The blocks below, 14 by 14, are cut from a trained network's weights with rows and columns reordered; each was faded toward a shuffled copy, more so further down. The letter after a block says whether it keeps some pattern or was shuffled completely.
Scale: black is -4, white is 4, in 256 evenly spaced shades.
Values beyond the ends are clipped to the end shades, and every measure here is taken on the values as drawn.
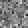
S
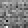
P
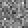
S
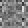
P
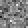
S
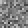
S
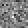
S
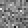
S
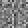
P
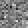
S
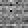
P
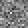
S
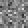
P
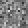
P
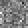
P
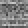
P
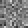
P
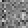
P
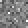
S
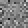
P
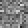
P
